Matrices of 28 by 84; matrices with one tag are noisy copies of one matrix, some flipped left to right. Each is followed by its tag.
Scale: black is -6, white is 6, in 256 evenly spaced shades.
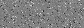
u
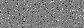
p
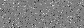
u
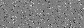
u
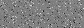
u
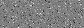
u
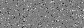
p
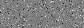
p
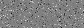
p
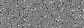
p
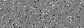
u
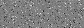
u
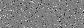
p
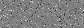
p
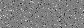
p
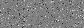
p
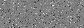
u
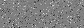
u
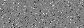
u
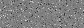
p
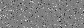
p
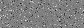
p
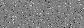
u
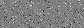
u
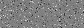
p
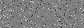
p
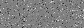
p
